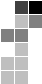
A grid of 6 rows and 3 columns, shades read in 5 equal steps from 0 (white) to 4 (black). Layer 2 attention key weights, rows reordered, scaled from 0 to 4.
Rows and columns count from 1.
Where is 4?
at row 1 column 3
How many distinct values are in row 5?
2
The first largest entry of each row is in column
3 3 1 2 1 1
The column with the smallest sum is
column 1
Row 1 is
0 3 4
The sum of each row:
7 3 4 1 2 2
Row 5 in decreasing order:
1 1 0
